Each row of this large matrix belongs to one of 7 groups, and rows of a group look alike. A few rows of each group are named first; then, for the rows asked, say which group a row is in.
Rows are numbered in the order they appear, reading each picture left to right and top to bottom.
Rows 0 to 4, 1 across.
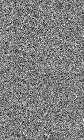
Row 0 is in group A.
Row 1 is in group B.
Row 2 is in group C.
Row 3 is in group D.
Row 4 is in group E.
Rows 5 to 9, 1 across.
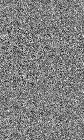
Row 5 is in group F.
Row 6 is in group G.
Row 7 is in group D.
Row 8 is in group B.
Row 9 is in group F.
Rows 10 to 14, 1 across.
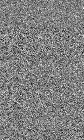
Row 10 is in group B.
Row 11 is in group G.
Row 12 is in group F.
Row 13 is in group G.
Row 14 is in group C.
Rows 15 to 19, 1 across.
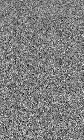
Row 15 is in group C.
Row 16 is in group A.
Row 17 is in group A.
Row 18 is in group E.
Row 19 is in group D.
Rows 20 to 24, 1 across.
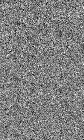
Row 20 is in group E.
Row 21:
A
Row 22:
B
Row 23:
F
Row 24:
B
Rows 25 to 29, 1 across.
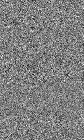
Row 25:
B
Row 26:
D
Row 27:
A
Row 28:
D
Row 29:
F
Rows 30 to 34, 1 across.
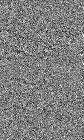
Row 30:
G
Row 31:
E
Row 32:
E
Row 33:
D
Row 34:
A
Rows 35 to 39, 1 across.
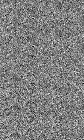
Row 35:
A
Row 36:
A
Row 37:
B
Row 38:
F
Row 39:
F
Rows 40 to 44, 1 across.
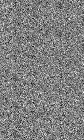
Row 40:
A
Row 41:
A
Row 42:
B
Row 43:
B
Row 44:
G
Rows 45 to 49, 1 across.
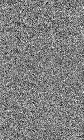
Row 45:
E
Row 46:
F
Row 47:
A
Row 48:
B
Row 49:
C
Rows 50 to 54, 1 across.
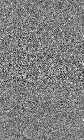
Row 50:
A
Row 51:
D
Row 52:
D
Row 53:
C
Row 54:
E
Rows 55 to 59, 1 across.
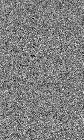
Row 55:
A
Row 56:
B
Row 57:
D
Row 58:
G
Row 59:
F
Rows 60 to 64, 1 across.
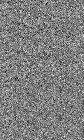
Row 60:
E
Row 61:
E
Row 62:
F
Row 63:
A
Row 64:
A
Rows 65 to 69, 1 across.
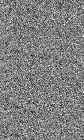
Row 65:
A
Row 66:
B
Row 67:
F
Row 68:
B
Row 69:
B
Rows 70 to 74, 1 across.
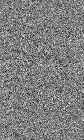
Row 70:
D
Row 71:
E
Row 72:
F
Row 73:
A
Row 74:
B
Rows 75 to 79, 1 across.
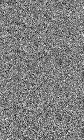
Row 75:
E
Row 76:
E
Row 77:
A
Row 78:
D
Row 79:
A
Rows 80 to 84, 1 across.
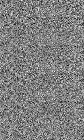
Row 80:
C
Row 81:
C
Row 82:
C
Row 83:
C
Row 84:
G
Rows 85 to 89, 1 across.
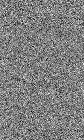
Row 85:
C
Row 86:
A
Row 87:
E
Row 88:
F
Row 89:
C
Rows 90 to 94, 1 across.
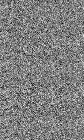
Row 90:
G
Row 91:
E
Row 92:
F
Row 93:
F
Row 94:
F
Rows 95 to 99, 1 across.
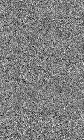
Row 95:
C
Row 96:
A
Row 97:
E
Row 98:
A
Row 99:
F
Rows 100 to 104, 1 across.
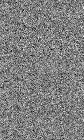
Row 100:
E
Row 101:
B
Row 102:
C
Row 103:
F
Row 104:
G
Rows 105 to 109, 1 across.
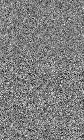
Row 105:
A
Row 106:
G
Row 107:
C
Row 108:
D
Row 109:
C
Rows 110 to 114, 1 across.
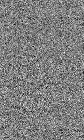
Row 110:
C
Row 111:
A
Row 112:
D
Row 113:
E
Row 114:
C
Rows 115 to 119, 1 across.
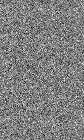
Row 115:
F
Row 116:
G
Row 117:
A
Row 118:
D
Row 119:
F
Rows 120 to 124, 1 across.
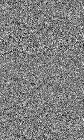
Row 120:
E
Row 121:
D
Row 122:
B
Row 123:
D
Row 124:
E
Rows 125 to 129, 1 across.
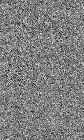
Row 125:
E
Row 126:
F
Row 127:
G
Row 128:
B
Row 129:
C
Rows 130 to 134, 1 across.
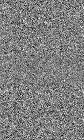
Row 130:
E
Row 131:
B
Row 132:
A
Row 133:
G
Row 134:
G
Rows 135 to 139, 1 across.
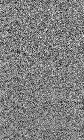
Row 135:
F
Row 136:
E
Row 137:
F
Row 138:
C
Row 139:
C
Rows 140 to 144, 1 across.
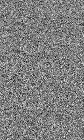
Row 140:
C
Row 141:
E
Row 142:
G
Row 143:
D
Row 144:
A
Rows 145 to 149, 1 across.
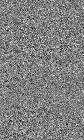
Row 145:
B
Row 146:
B
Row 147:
F
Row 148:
E
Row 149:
D
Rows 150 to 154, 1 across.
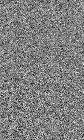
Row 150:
F
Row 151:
C
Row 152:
B
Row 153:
G
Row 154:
G
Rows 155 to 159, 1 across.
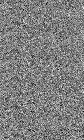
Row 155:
E
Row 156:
F
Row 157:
F
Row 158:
B
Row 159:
C
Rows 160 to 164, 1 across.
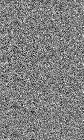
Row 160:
F
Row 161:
G
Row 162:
G
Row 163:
B
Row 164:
B
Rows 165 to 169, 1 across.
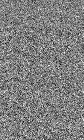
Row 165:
B
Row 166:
A
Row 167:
F
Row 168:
G
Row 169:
E
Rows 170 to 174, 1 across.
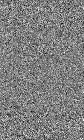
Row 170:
G
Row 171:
A
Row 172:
D
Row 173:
B
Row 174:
E
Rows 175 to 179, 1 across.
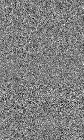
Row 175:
A
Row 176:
D
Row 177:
B
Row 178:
C
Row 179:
C
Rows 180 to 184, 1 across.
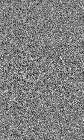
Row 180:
D
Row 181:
C
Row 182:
D
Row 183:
G
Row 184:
B
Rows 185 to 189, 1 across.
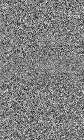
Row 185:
E
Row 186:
C
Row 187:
C
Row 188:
G
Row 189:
F
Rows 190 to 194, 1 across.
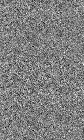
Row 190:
F
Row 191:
A
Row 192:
G
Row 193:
F
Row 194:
A
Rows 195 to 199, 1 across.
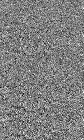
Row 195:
B
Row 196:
E
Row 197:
A
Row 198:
E
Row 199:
E
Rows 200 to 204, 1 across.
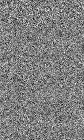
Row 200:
G
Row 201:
A
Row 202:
G
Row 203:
C
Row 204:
F
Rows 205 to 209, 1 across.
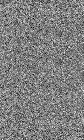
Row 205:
F
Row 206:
A
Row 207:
A
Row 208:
F
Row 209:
C
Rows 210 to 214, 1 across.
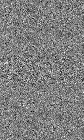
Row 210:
A
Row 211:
A
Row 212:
G
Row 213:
B
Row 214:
A
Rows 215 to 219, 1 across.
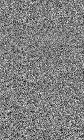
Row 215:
D
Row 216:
C
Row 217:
D
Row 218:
B
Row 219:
C
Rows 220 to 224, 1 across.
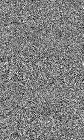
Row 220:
B
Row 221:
A
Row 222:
G
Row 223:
C
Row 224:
F
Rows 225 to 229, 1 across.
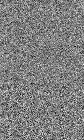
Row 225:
F
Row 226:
C
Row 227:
B
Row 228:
G
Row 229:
G
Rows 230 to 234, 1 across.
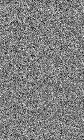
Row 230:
F
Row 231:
B
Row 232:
D
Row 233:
D
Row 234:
B
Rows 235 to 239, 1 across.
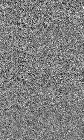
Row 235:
E
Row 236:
D
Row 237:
C
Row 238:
F
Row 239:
A
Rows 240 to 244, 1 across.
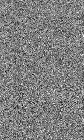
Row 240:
C
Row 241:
E
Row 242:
A
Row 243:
C
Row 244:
D
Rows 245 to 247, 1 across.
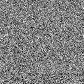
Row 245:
B
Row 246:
G
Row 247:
C
